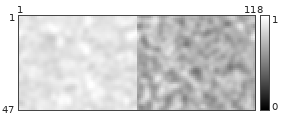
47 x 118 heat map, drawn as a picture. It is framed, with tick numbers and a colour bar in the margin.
The table splits into one row of 2 panels. Panel 1,1: very high, blotchy, faint in contrast. Panel 1,2: high, blotchy.
